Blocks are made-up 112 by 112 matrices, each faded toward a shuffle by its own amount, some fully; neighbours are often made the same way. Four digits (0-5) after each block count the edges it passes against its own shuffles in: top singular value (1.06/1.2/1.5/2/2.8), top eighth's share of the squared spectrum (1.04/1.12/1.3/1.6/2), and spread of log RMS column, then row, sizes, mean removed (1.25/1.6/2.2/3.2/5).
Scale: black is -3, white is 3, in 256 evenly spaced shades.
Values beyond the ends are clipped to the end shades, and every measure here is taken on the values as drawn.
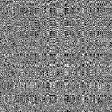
5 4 3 3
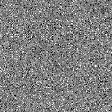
4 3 2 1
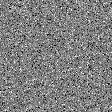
1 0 0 0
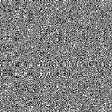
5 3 2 3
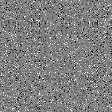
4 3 2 1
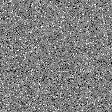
0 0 0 1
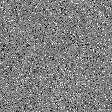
0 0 0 0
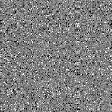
4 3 2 2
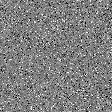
2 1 0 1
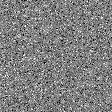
0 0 0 0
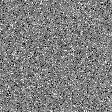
0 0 0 0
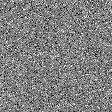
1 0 0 0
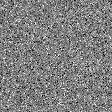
2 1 0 0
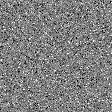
0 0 0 0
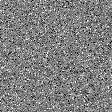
0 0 0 0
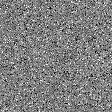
0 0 0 0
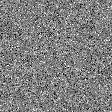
2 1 0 0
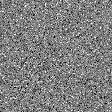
3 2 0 0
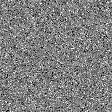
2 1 0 0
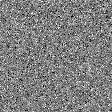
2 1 0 0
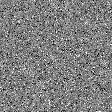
0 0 0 1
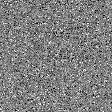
0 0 0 1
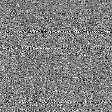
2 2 0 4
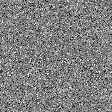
0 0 0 1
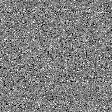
0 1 0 2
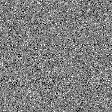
0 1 0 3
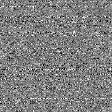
1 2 0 4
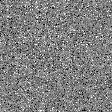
0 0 0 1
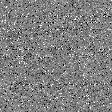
1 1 0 2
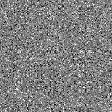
4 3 2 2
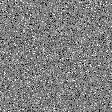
1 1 0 0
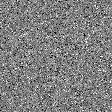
1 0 0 0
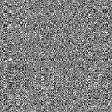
5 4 3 3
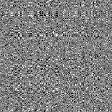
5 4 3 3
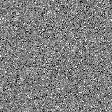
3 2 1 0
